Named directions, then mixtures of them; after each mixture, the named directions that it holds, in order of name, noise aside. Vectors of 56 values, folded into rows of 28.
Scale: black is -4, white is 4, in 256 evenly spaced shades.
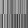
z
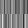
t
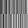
t, z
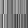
z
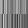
z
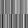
t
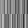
t, z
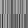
t, z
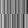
t, z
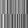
t, z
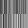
z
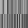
z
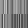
z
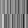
t, z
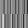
t, z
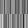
t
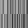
t, z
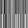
t, z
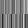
t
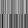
t, z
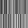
z
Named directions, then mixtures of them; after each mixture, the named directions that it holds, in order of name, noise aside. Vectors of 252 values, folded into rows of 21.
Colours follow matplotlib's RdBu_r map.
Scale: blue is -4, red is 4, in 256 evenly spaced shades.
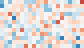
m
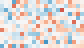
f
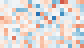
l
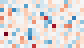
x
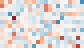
m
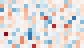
x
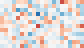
f, l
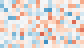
f, m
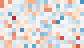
m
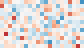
m, x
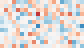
f, l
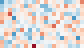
m, x
